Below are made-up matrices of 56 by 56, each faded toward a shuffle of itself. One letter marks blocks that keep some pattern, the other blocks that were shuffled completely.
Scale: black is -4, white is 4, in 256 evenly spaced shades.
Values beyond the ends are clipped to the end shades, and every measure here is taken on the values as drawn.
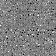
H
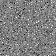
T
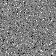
T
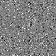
H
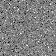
T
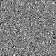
H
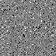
H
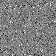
T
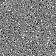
T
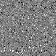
H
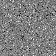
T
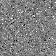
T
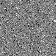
T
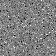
T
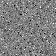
T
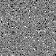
H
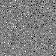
H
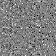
H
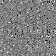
H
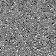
H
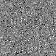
H
